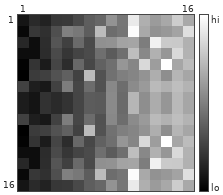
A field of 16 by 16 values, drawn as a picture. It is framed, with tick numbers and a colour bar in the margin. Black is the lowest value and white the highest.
The middle right is the smoothest part. Fine speckle covers the field. The field climbs toward the right. The top and bottom halves mirror each other.
